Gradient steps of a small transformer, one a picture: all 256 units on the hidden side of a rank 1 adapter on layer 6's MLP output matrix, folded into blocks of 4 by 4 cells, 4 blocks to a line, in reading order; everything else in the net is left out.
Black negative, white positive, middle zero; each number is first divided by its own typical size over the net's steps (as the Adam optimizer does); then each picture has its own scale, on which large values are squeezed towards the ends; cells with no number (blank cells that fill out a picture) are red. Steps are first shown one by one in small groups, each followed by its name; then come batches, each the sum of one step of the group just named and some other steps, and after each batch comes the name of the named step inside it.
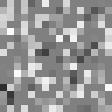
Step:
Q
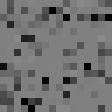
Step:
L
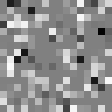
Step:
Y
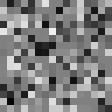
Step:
Y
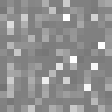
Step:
Q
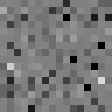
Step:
Q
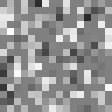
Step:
Q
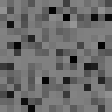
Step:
L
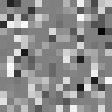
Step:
Y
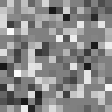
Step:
Q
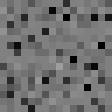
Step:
L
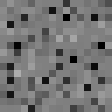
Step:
Q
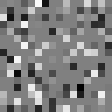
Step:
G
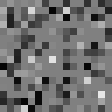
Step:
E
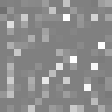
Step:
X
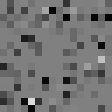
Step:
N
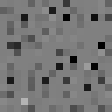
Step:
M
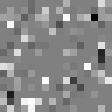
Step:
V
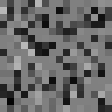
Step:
G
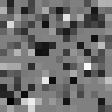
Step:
V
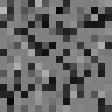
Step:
G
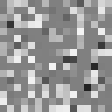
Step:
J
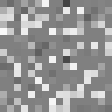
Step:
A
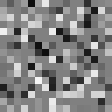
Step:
A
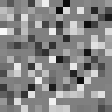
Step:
A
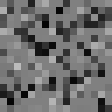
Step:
A
